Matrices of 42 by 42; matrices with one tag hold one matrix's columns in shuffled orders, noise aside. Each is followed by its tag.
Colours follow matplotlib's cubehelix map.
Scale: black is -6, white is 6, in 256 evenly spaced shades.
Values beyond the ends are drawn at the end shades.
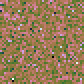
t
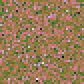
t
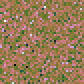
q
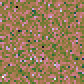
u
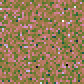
q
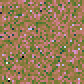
t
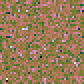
t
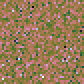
u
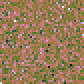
q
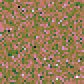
u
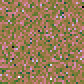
u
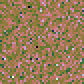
u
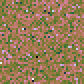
t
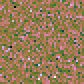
u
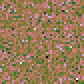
t
